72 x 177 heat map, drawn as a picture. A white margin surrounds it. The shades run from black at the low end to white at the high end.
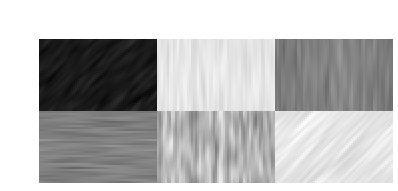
The table splits into 2 rows of 3 panels. Panel 1,1: very low, slanting up to the right, faint in contrast. Panel 1,2: very high, streaked downward, faint in contrast. Panel 1,3: middling, streaked downward, faint in contrast. Panel 2,1: middling, streaked across, faint in contrast. Panel 2,2: high, streaked downward. Panel 2,3: very high, slanting up to the right, faint in contrast.
